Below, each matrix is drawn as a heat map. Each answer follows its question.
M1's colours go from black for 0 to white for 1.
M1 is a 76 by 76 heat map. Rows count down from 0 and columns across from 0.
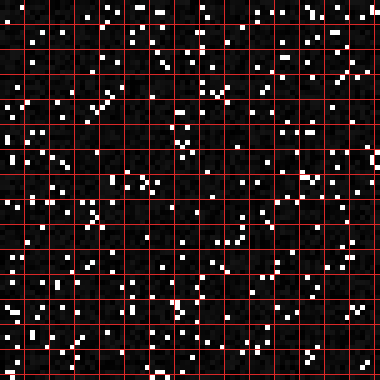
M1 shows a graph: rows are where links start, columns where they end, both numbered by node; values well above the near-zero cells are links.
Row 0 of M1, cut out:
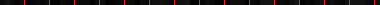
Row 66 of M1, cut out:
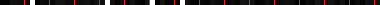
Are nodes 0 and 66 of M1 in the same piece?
no
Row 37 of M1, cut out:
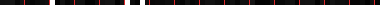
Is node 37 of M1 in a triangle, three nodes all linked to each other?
no
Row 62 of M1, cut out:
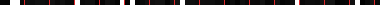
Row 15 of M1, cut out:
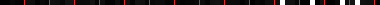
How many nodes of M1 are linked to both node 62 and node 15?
1
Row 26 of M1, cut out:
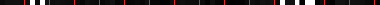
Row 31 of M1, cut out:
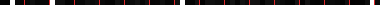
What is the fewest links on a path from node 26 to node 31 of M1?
3
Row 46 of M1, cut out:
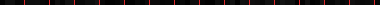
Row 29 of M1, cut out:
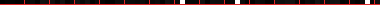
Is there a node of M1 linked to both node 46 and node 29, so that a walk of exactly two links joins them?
no
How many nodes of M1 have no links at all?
2
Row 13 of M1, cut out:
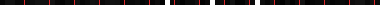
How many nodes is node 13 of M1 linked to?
3
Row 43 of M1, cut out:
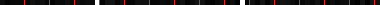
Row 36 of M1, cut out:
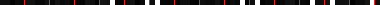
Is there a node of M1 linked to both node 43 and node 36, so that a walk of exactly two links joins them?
yes
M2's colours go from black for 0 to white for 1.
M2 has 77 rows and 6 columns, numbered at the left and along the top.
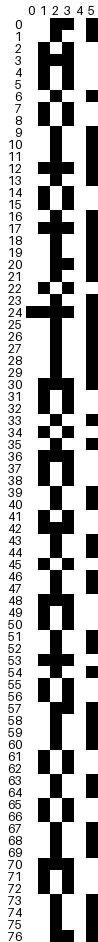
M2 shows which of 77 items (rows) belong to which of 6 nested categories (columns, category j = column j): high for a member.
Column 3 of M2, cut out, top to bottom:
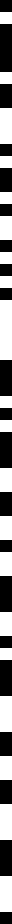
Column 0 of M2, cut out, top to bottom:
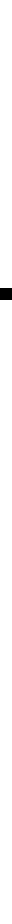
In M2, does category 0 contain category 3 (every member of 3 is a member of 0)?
yes
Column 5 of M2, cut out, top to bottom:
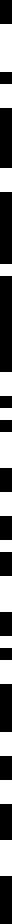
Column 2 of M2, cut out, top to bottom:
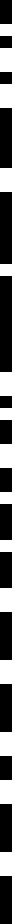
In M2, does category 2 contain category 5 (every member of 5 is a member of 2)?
no
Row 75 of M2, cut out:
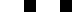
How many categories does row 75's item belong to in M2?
4
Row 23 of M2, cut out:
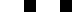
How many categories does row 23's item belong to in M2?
4
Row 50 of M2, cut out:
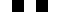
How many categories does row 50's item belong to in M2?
4
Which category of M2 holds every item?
4
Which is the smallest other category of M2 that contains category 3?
1
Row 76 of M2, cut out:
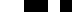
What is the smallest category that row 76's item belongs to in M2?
1
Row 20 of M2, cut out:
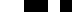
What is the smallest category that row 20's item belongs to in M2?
1
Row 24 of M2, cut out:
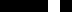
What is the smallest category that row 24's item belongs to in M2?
4
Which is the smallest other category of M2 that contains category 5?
0
